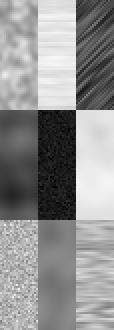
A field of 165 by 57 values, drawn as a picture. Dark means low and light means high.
It is made of 3 by 3 panels. Panel 1,1: high, blotchy. Panel 1,2: very high, streaked across, faint in contrast. Panel 1,3: low, slanting up to the right. Panel 2,1: low, smooth. Panel 2,2: very low, fine-grained, faint in contrast. Panel 2,3: very high, smooth, faint in contrast. Panel 3,1: high, fine-grained. Panel 3,2: middling, smooth, faint in contrast. Panel 3,3: high, streaked across.
